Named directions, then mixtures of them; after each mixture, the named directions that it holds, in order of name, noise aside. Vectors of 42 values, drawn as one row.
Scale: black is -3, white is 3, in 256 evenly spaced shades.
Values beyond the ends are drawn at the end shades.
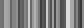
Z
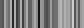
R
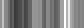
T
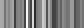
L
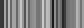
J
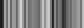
J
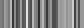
L, R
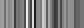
L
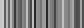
J, L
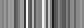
J, L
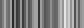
R, T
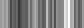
T, Z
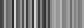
L, R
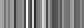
L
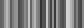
Z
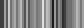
J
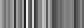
L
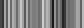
J
